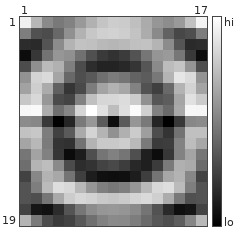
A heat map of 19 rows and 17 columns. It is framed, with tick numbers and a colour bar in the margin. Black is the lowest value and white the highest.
Seam: none. Rings: centred on the centre. Average level on the scale: 50%.
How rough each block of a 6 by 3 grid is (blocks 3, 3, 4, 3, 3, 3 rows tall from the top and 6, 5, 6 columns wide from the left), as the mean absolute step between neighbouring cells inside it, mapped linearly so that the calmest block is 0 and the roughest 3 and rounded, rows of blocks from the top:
2 0 2 | 2 1 2 | 3 3 3 | 2 2 2 | 2 2 2 | 3 1 3
